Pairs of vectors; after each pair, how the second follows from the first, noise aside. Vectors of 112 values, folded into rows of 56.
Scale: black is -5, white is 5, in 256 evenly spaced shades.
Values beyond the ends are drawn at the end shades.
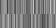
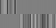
partly zeroed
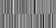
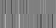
partly zeroed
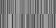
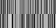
scaled up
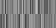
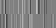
partly zeroed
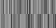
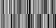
scaled up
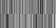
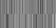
shrunk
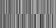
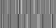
partly zeroed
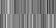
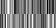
scaled up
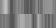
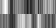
scaled up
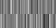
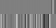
partly zeroed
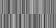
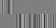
partly zeroed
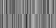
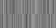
shrunk
